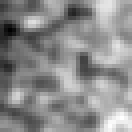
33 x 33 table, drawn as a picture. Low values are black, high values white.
Histogram: bell-shaped. Slope: up to the right. Lone odd cells: none. Grain: blotchy. Ninth with the highest average: bottom right. Odd rows or columns: none.
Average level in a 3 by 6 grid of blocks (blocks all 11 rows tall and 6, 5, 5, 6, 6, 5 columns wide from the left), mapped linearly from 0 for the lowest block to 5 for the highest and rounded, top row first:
022244 / 122334 / 223345
